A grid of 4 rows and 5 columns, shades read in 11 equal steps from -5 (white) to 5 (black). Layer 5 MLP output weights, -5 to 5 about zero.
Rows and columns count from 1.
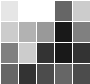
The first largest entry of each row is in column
4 4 4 2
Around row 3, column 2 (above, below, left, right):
-2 3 0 3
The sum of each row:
-16 -2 7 9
